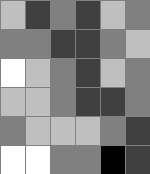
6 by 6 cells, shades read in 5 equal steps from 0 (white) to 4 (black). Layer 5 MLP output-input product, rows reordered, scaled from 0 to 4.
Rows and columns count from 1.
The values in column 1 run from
0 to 2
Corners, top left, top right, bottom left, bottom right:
1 2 0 3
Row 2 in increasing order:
1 2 2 2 3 3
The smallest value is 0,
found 3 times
